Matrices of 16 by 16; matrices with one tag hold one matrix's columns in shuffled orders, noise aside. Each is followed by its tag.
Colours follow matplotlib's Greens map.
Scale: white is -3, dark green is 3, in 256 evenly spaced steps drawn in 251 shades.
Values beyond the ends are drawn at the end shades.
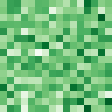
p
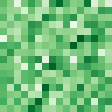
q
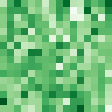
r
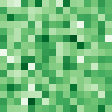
q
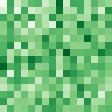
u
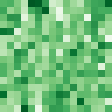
r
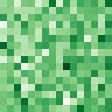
q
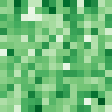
r
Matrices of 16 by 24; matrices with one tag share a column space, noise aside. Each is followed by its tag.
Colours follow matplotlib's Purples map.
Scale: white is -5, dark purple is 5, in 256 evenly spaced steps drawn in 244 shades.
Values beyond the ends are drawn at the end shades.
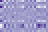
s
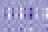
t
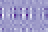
t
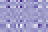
s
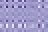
s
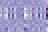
t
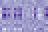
t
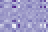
s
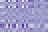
s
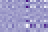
s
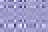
s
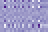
s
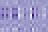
t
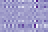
s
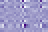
s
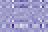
s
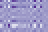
s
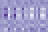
t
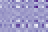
s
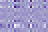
s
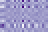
s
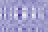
t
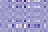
s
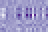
t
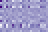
s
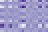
s
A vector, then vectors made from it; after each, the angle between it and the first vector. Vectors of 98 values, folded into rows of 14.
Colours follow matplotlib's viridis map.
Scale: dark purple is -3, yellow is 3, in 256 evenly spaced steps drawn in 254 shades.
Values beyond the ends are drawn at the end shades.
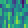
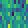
partly aligned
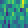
partly opposed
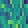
orthogonal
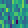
partly opposed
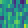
nearly parallel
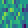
orthogonal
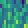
nearly parallel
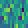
orthogonal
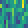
nearly opposite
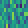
partly opposed
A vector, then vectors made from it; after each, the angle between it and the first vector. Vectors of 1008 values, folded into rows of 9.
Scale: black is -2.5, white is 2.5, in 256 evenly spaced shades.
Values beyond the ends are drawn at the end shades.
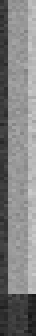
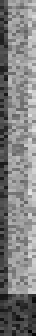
nearly parallel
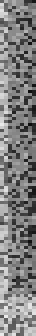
partly opposed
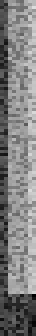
nearly parallel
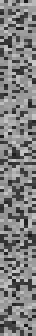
orthogonal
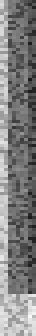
nearly opposite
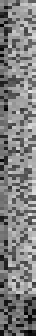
partly aligned
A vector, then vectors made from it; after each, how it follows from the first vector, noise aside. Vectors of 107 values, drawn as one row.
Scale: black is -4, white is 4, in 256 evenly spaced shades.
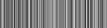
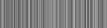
shrunk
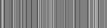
partly zeroed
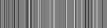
partly zeroed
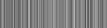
shrunk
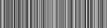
copied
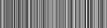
copied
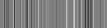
partly zeroed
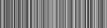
copied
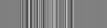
partly zeroed
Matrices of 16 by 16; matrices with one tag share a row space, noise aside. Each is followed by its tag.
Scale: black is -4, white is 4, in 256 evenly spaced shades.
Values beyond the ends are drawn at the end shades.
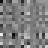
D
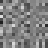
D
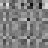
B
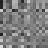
D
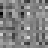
D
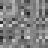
D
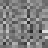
B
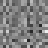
B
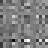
D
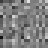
D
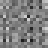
B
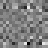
B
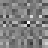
B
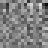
B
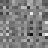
B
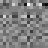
B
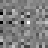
D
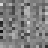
D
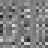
D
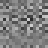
B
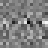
B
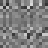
B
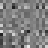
D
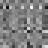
B
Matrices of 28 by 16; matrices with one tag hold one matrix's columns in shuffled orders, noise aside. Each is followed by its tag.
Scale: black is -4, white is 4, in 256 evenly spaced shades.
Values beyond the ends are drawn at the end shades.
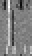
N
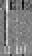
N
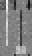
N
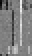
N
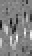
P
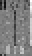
N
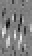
P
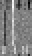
N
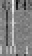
N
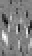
P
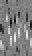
P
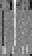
N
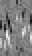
P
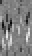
P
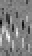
P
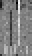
N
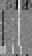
N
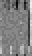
N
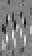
P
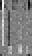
N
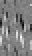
P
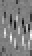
P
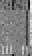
N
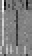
N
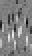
P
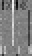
N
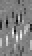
P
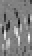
P
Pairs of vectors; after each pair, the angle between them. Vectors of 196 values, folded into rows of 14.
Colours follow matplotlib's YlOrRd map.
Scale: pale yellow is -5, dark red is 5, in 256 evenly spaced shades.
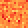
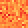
partly aligned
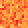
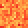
nearly opposite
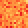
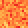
partly opposed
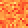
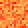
nearly opposite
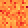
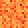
partly aligned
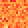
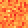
orthogonal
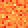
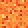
nearly parallel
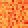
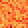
partly aligned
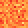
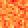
orthogonal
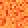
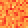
nearly parallel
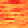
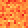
partly aligned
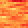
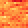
nearly parallel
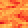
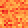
partly opposed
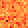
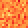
partly aligned
